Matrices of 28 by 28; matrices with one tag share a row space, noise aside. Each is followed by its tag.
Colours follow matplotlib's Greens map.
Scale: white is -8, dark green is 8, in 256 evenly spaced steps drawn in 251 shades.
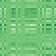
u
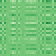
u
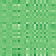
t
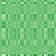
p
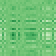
u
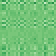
p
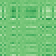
u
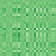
t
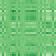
u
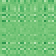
p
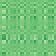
p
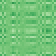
u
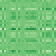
u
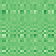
p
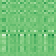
p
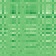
u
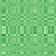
p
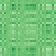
u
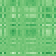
u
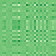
t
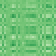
u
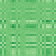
u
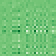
t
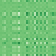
t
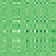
t
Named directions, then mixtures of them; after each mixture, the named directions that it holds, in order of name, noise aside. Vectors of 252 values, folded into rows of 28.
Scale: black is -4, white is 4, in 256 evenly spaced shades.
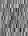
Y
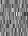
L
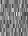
L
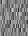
L, Y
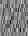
L, Y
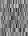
Y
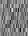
L, Y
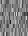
L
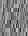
L, Y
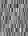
Y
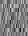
L, Y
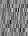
L, Y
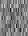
Y
